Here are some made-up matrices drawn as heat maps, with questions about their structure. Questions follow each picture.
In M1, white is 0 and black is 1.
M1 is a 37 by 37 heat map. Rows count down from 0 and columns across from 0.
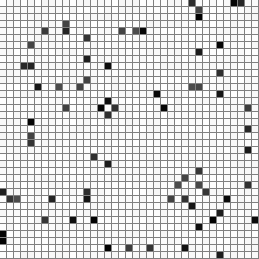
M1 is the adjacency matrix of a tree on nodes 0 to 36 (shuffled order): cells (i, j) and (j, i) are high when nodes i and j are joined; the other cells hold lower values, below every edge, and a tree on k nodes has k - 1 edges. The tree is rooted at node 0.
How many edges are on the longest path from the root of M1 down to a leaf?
12
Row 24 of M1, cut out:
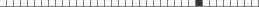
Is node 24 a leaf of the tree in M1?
yes
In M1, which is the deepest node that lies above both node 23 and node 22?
15
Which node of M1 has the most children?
28
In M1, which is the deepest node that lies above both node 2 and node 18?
28
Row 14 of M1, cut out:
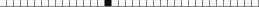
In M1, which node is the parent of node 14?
15
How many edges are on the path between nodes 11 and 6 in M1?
8
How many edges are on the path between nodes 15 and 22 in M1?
6
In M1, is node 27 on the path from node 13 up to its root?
yes
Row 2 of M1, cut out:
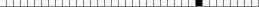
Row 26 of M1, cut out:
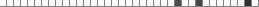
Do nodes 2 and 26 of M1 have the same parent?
yes
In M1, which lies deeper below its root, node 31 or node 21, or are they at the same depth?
node 31
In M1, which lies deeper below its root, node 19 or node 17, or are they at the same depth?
the same depth
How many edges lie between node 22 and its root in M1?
12
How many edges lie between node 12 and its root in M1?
2
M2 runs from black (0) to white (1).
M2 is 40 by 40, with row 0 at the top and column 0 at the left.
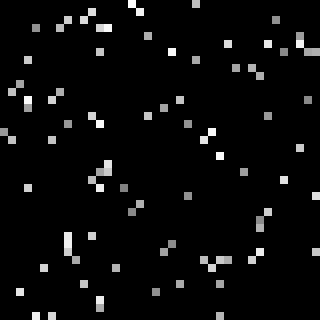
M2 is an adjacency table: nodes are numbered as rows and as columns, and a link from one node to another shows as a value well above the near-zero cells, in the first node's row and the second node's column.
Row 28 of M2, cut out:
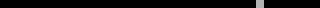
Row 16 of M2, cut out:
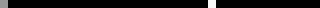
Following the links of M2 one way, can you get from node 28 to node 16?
no
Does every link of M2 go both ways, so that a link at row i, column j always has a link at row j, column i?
no
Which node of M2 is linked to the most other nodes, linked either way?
node 12
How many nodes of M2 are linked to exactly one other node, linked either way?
2
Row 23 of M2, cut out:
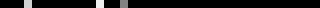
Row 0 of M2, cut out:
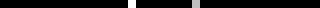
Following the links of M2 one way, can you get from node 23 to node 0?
no
